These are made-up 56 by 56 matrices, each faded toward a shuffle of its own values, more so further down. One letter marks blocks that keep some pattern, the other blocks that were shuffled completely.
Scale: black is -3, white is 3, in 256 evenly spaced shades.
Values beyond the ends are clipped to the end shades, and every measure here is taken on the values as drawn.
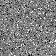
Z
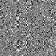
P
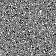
Z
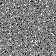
Z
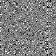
P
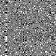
P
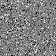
Z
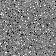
Z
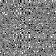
P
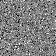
Z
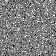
Z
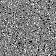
Z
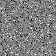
Z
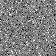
Z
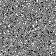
Z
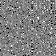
P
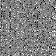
P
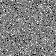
Z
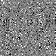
P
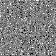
P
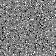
Z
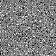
P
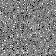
P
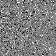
P
